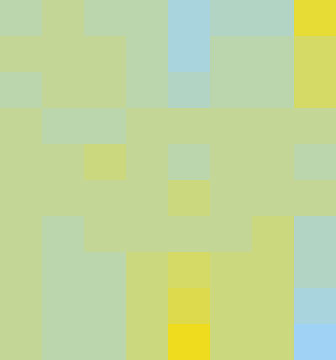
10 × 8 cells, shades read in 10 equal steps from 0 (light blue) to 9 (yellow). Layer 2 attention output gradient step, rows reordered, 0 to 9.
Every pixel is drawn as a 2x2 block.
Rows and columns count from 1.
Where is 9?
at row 10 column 5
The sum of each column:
38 35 36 40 42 39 40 36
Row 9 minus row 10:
0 0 0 0 -2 0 0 1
